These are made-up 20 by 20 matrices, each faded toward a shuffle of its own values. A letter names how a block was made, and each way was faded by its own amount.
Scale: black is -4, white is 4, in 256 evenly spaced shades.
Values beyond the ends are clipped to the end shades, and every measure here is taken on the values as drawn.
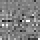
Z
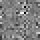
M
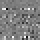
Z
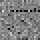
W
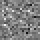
W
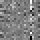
M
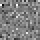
W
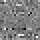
Z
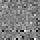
W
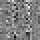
M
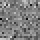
W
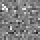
W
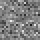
W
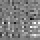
Z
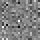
M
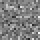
W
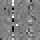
M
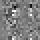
M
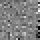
M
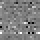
Z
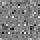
Z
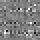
Z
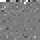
Z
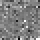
W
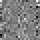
M
